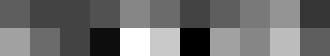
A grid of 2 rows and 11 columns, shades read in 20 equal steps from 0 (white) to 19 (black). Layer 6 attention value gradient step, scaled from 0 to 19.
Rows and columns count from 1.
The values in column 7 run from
14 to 19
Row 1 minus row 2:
5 3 0 -5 9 7 -5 5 1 3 3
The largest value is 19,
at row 2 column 7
